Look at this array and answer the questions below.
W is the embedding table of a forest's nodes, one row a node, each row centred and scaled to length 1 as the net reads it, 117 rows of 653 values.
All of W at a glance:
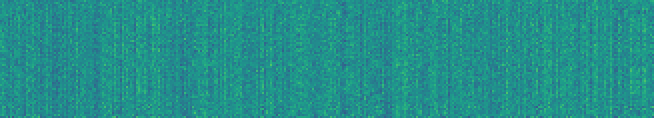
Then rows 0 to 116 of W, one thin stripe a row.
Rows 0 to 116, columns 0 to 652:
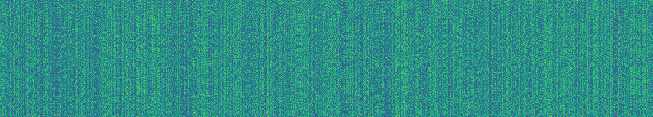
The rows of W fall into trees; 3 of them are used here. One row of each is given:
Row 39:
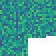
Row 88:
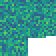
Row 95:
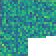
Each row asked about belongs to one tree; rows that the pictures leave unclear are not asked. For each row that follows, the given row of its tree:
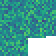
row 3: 88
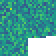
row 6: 39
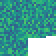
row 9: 39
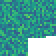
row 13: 95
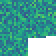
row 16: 39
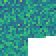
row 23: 88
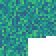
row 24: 39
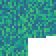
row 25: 39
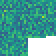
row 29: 39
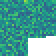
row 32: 95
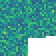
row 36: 88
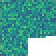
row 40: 95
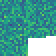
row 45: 88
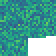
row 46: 88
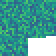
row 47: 95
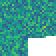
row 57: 88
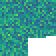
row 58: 95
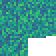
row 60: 39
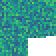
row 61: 95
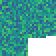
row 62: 39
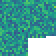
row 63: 95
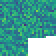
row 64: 95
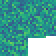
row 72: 88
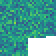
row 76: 39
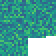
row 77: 88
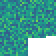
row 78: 39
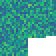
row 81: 39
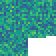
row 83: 39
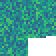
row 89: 39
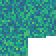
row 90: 88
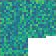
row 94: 39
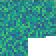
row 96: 95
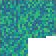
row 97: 39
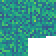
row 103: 95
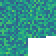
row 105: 39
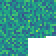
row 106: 95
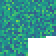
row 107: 95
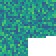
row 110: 95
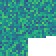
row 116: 39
